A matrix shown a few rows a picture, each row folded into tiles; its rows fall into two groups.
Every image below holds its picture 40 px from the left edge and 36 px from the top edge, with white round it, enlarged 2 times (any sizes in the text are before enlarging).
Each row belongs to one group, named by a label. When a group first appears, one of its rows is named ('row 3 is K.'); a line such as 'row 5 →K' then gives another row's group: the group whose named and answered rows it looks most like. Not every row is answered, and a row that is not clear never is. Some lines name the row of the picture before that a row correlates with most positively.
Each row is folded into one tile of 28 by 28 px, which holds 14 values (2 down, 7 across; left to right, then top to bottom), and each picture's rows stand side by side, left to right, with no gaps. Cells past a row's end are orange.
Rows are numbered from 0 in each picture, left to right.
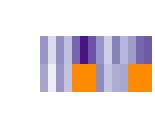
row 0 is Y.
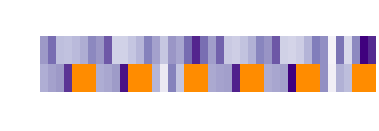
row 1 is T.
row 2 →Y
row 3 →T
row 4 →T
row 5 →Y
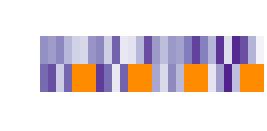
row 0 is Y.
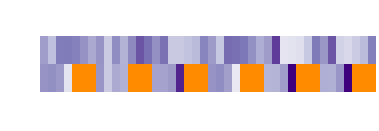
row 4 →T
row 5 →T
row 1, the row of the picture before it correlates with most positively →2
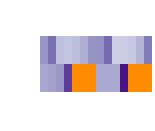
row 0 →T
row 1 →T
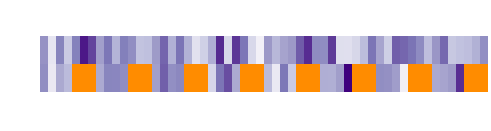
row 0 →Y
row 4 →Y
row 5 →T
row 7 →T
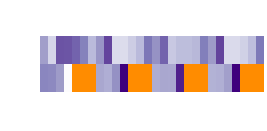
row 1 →T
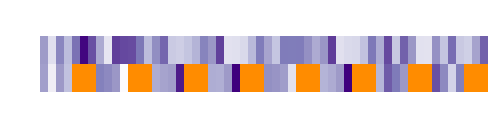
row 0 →Y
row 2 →T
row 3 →T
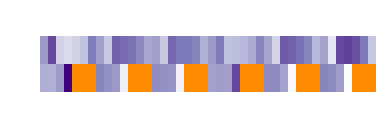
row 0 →T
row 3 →T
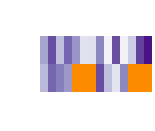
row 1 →Y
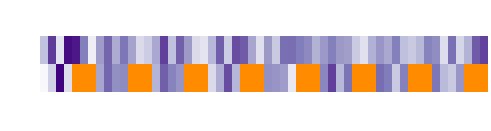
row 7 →Y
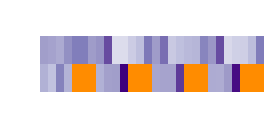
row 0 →Y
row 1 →T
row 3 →T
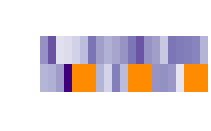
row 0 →T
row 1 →Y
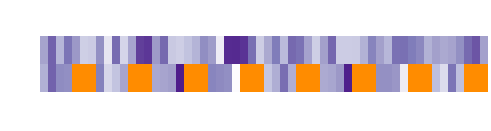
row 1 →Y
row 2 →T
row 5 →T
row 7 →Y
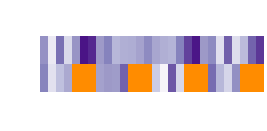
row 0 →Y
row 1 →T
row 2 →Y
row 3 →Y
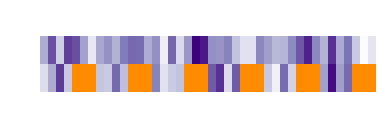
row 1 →Y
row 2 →Y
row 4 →Y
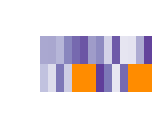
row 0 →Y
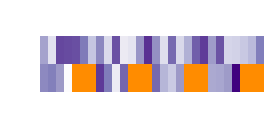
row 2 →Y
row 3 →T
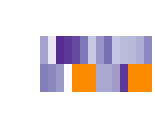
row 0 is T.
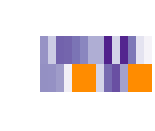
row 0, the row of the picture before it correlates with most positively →0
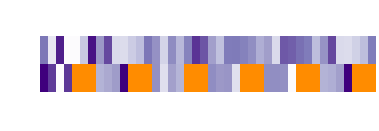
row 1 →T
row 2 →Y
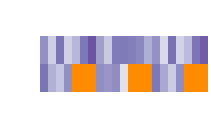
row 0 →Y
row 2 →Y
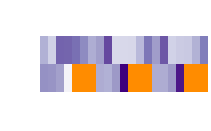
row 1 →T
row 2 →T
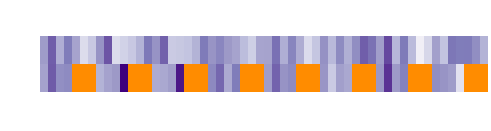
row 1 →T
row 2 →T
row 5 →Y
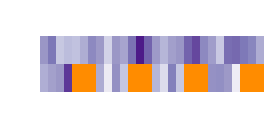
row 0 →T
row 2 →Y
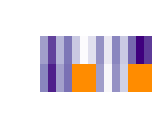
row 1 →Y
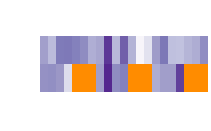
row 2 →T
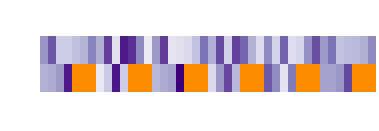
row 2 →T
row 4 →Y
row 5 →T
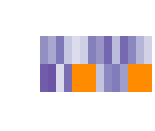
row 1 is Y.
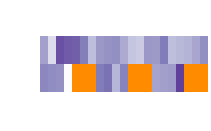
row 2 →T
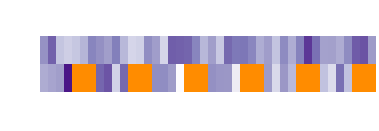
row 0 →T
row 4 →Y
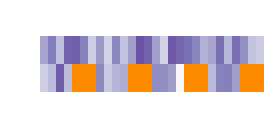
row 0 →Y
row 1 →Y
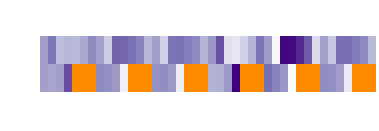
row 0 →T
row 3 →T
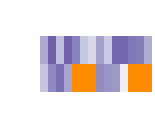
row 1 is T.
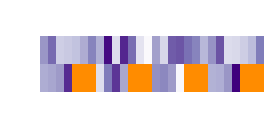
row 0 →T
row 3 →T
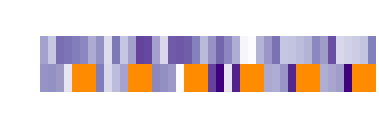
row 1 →Y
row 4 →T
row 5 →T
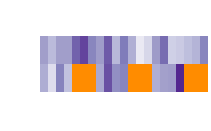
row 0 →Y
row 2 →T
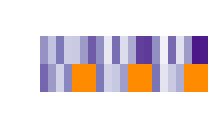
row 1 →Y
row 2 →Y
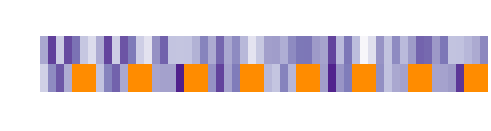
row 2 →T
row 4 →Y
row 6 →Y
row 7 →T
